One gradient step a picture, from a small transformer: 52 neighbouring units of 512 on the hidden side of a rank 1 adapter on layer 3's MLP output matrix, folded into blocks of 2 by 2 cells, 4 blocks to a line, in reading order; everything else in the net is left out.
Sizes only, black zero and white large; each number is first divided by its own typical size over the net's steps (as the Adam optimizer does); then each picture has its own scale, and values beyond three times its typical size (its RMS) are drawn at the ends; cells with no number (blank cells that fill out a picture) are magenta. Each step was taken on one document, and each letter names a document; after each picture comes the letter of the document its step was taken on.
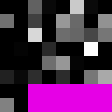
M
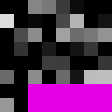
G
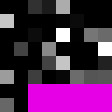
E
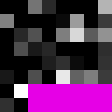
G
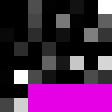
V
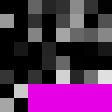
M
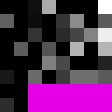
G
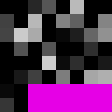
M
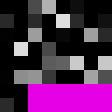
V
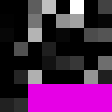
V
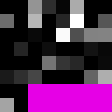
M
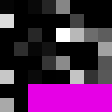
E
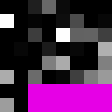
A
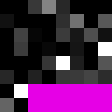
G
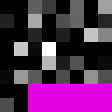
V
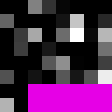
G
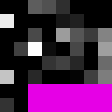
A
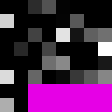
E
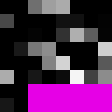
E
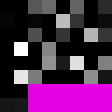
V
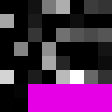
E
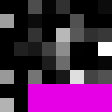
E
